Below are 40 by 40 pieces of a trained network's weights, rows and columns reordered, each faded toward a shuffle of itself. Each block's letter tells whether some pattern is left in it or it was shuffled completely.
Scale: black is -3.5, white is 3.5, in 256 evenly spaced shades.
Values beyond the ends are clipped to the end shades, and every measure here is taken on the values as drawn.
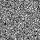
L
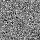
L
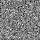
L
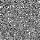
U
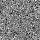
L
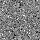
L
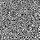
U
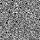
U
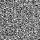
U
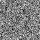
L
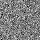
L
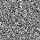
U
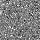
L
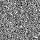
U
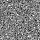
L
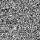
U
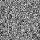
U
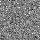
L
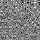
U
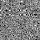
U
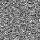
U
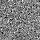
L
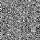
U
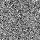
L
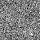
L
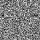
U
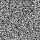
L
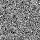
L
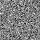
L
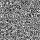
U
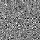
U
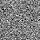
U
